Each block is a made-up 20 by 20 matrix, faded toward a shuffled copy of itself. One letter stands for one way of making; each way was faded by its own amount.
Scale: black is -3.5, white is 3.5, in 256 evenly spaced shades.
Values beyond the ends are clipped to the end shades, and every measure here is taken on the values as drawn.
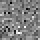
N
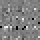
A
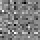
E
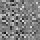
E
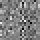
E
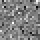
N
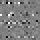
A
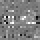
A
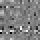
A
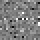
N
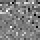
N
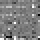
A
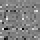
A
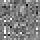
E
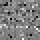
N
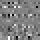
A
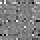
A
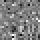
E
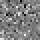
N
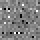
N
